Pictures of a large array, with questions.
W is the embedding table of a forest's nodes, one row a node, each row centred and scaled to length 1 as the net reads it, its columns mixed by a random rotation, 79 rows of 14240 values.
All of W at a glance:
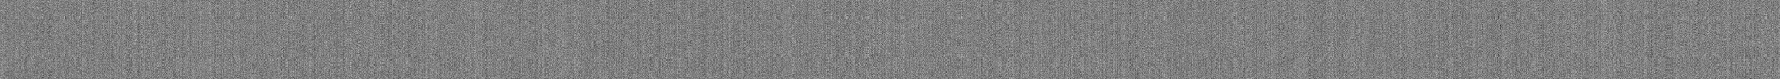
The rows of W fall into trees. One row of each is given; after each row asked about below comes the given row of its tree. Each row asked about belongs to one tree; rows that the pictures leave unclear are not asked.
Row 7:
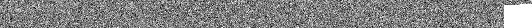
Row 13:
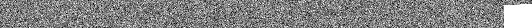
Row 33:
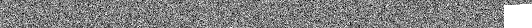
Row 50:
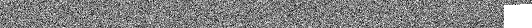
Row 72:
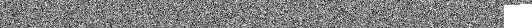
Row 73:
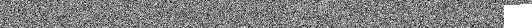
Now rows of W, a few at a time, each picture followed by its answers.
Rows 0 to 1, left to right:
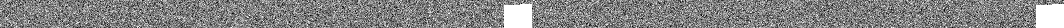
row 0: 33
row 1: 50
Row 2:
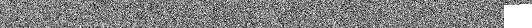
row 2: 13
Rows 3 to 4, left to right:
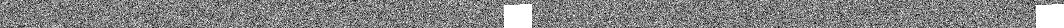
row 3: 33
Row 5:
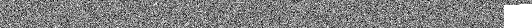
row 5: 73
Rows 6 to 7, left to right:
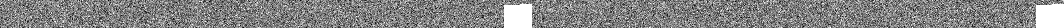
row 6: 13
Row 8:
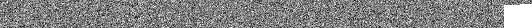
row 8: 33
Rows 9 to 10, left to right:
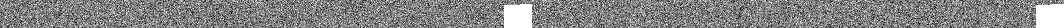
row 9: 13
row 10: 73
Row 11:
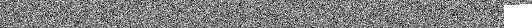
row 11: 72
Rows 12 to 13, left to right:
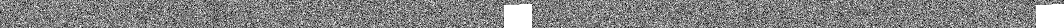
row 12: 13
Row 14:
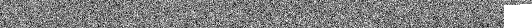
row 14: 50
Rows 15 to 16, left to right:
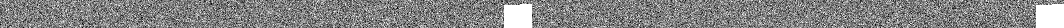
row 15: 13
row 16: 50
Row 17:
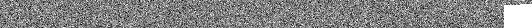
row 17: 50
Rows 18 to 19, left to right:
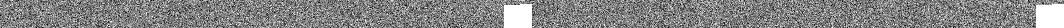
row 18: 50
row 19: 72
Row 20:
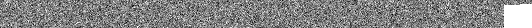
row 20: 33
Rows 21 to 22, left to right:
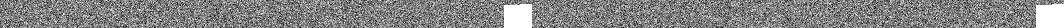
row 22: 33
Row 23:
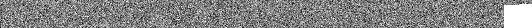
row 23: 13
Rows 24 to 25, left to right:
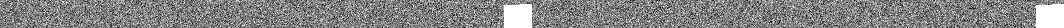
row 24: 72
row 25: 73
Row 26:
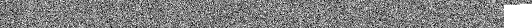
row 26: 72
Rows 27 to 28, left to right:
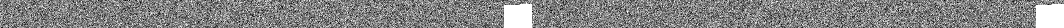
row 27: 73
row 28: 73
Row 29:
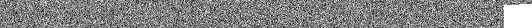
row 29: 72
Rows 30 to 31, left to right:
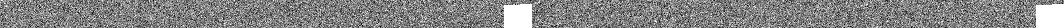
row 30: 50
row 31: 33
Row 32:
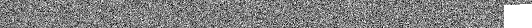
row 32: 72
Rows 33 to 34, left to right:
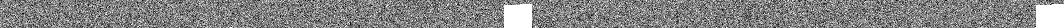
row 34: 13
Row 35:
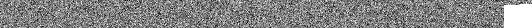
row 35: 73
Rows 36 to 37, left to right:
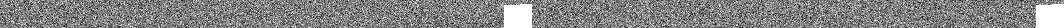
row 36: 50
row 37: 73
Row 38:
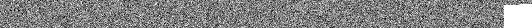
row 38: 73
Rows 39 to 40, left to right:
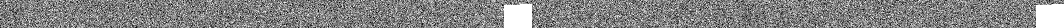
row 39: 72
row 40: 13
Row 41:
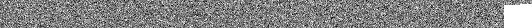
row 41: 7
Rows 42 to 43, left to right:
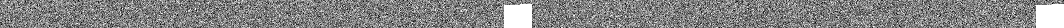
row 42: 7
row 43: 13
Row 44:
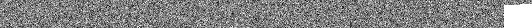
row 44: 33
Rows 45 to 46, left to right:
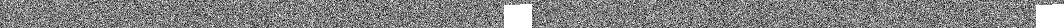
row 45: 7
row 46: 72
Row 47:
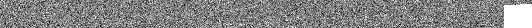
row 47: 50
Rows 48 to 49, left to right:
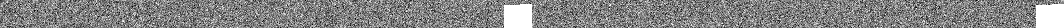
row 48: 33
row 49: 73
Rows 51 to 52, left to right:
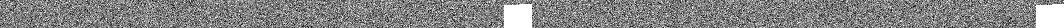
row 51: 72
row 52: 50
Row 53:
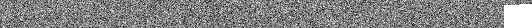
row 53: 13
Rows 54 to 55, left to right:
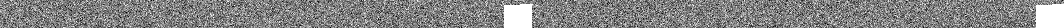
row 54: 50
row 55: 50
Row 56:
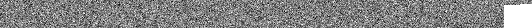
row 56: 50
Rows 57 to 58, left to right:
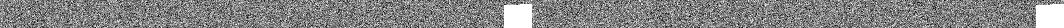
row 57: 73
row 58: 73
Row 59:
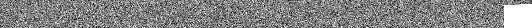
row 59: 13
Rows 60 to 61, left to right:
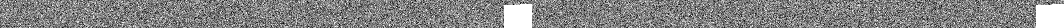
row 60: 13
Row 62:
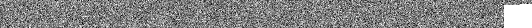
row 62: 13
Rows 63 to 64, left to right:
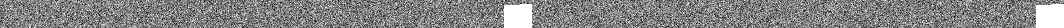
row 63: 13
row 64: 73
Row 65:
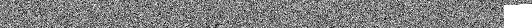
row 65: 73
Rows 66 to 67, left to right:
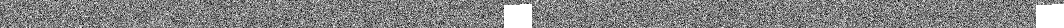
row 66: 13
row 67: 7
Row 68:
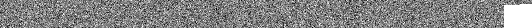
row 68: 13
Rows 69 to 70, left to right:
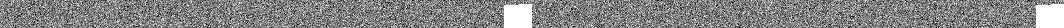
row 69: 73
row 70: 73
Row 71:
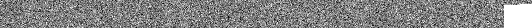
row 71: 72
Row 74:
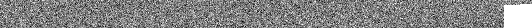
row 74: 50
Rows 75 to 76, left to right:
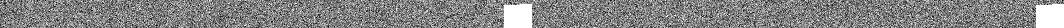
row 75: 72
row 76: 50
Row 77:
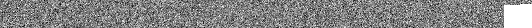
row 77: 33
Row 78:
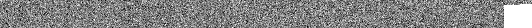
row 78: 73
